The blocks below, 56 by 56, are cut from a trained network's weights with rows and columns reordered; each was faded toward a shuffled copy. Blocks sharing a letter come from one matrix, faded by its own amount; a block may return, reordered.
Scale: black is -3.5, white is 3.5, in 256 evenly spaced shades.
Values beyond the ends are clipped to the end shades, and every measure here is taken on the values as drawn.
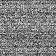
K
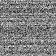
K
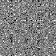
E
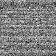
K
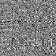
E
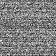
K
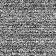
K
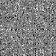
E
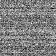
K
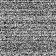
K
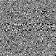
E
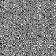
E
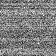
K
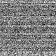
K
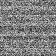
K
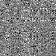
E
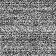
K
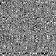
E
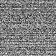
K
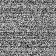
K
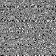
E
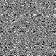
E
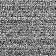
K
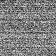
K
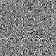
E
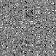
E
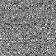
E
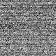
K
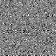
E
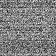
K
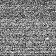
K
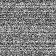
K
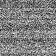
K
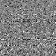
E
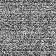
K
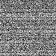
K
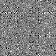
E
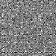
E
